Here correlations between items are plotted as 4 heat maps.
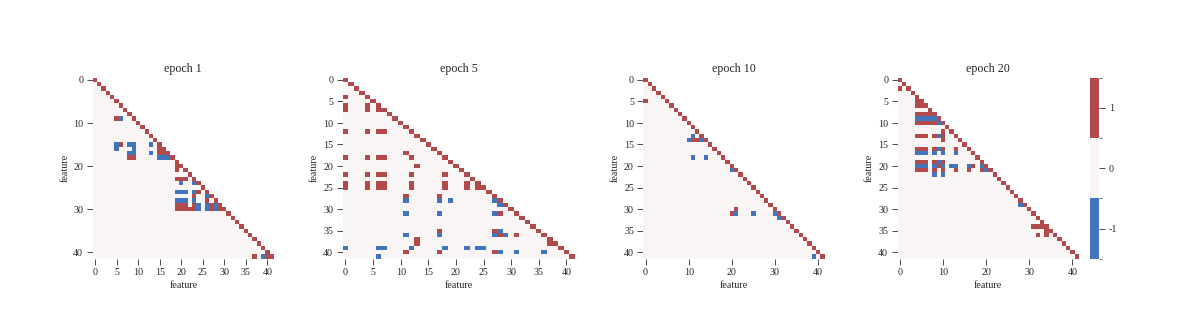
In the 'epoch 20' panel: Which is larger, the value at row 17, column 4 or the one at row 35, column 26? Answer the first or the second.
the second
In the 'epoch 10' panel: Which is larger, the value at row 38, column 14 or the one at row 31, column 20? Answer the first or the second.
the second
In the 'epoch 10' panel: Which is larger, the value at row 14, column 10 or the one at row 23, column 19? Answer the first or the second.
the second
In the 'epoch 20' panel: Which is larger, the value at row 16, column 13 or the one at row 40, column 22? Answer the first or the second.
the first
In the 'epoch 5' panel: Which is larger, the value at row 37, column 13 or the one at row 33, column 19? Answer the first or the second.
the first
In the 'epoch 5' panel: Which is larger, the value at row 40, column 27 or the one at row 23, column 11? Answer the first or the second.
the first
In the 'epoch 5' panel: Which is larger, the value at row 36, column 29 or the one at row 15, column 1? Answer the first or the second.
the second
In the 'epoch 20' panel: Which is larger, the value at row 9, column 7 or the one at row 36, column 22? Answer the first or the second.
the second
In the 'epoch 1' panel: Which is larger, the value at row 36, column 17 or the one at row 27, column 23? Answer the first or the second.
the second
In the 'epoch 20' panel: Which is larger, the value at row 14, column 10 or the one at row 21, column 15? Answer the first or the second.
the first
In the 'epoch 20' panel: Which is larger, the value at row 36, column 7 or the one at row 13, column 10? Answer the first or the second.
the second
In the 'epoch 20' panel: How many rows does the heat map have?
42
